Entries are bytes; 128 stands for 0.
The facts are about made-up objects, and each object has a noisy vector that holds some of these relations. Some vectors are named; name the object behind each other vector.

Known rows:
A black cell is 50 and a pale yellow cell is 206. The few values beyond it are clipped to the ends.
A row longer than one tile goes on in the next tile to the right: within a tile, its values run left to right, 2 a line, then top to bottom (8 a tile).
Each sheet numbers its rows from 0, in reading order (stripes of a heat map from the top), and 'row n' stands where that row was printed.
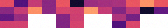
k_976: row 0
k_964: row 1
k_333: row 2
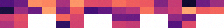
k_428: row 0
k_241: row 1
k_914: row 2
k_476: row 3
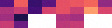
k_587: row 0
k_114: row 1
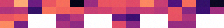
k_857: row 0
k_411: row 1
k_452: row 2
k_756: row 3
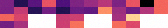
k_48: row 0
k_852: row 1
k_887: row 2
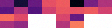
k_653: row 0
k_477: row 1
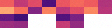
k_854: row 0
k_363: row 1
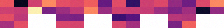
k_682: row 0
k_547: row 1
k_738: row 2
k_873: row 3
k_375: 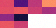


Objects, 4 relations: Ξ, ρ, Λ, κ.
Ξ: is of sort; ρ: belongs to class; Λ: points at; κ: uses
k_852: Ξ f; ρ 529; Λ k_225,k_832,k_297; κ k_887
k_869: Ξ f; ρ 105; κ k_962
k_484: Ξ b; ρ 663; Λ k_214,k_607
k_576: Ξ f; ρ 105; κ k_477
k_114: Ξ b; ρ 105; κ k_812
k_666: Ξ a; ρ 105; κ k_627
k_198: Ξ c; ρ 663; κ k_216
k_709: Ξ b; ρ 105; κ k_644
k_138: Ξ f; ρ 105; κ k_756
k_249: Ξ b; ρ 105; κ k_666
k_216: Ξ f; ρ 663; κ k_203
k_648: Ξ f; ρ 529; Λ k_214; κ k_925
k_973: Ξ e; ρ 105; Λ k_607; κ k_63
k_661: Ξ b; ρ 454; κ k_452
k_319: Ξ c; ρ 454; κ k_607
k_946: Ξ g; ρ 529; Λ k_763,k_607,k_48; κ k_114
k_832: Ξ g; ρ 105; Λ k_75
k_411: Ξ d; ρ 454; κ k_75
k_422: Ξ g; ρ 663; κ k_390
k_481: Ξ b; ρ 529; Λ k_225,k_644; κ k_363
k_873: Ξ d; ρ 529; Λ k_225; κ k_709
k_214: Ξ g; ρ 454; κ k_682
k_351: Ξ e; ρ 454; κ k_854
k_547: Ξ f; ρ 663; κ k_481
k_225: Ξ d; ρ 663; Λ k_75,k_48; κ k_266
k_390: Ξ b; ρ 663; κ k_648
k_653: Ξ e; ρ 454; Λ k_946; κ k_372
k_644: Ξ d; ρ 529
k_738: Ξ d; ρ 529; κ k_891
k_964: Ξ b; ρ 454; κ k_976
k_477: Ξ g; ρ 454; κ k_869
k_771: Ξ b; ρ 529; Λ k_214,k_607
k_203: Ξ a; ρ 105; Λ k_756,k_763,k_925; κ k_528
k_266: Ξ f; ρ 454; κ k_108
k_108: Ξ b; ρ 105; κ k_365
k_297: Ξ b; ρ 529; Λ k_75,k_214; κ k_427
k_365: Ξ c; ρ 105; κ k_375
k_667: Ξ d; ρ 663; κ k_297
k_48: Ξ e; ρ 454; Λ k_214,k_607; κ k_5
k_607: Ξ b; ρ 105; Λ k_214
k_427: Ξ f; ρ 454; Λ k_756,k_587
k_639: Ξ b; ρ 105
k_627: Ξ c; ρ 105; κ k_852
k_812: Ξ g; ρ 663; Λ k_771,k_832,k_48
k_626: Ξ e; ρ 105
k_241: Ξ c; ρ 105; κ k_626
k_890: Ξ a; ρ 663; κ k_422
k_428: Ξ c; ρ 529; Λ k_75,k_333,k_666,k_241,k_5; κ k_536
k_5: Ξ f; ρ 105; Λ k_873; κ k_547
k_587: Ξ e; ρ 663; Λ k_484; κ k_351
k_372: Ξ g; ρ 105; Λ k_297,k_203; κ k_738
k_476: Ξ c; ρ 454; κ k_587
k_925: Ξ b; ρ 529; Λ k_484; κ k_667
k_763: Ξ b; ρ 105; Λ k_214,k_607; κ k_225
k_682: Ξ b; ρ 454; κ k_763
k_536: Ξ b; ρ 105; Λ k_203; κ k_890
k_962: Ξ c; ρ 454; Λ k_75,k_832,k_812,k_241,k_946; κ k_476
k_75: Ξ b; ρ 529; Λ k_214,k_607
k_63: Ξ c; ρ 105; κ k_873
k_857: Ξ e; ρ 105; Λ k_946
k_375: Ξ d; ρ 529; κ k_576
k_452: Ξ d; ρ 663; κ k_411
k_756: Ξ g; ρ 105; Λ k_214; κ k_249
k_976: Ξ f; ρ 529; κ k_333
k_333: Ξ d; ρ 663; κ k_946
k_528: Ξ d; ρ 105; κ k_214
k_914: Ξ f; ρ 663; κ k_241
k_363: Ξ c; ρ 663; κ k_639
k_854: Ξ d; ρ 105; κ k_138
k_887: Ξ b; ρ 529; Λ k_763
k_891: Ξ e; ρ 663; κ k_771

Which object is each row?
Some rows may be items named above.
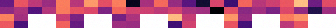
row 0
k_973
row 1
k_528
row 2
k_411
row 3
k_214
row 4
k_203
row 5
k_832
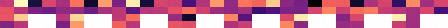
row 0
k_607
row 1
k_75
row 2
k_484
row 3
k_375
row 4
k_225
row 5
k_427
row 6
k_319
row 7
k_763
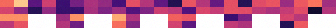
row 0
k_832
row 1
k_648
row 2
k_372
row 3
k_536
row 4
k_738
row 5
k_666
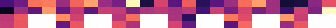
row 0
k_428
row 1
k_5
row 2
k_484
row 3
k_587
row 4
k_5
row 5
k_962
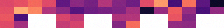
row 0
k_365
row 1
k_946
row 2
k_873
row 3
k_756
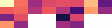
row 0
k_626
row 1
k_390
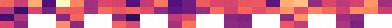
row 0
k_422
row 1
k_626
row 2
k_375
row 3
k_481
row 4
k_627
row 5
k_639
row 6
k_63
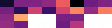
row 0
k_925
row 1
k_351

